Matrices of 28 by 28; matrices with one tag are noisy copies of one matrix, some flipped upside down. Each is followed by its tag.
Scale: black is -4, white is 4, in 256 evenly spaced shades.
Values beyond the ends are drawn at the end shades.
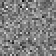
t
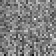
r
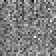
r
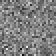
t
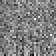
r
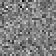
t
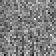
r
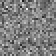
t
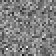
t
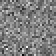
t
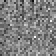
r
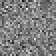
t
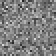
t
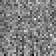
r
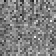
r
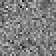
t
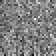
r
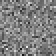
t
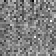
r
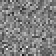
t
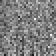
r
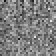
r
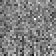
r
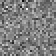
t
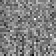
r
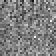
r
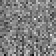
r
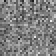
r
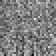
r
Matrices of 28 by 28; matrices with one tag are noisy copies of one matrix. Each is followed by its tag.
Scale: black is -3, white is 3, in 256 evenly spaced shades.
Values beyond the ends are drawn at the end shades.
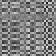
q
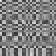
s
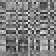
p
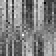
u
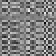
q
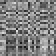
p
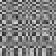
s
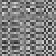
q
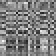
p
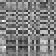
p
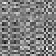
q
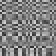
s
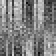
u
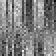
u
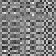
q
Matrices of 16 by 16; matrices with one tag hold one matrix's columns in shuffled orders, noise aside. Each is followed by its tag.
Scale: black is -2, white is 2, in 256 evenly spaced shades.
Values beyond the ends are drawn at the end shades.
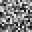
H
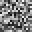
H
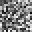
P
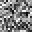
H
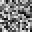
P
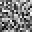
H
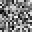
P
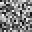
H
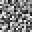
P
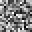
P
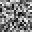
H
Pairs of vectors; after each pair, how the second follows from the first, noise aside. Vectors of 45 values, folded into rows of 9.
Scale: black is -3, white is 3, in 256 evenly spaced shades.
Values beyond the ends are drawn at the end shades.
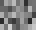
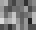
sign-scrambled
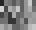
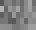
shrunk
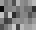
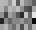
reversed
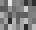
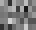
reversed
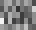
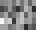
sign-scrambled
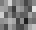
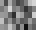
wrapped around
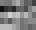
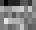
wrapped around
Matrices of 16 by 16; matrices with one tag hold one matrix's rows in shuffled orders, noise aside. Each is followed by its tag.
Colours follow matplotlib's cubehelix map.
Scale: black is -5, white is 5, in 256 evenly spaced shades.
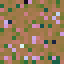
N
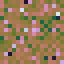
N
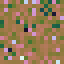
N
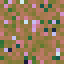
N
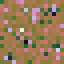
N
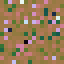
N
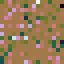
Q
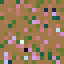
N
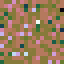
Q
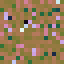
N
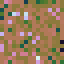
Q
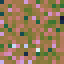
Q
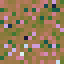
N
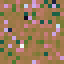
N
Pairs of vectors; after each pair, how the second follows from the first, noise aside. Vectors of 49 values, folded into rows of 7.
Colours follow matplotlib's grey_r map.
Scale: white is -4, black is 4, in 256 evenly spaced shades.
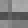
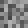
shuffled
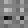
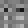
reversed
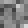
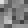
reversed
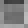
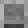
reversed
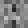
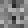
reversed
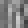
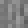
shrunk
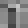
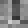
reversed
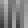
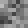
shuffled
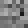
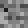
shuffled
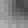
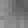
shrunk
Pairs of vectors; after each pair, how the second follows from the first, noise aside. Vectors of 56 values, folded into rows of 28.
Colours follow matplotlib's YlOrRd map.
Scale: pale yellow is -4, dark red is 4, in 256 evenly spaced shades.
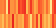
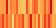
negated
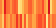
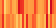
negated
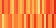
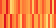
wrapped around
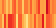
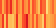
negated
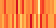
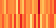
negated
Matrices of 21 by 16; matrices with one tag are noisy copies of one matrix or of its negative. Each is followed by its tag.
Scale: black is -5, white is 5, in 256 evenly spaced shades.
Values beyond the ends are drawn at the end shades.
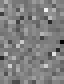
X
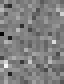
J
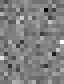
X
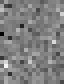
J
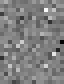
X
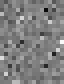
X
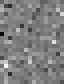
J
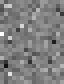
J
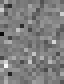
J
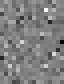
X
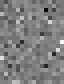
X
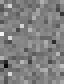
J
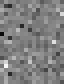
J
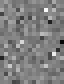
X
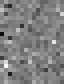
J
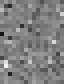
J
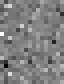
J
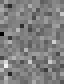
J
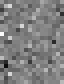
J
